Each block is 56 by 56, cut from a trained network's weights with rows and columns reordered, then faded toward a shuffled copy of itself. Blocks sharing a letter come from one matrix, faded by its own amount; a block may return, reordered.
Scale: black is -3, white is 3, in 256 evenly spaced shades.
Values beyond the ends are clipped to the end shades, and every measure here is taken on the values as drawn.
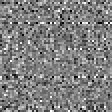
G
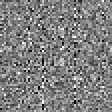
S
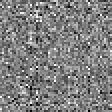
S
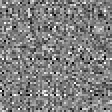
G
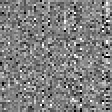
S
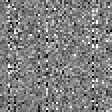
S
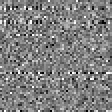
G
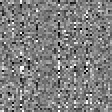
S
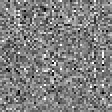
S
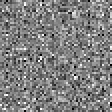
S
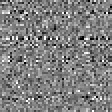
G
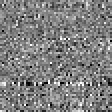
G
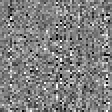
S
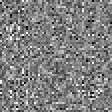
S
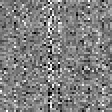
S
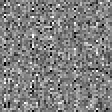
S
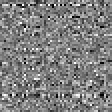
G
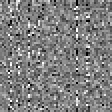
S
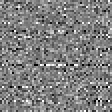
G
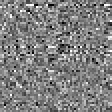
G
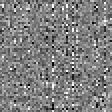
S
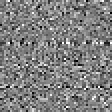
G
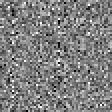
S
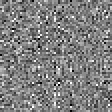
S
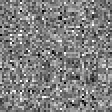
S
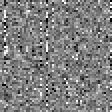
S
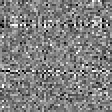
G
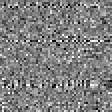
G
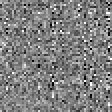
S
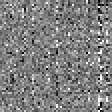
S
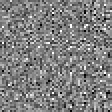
S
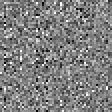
S
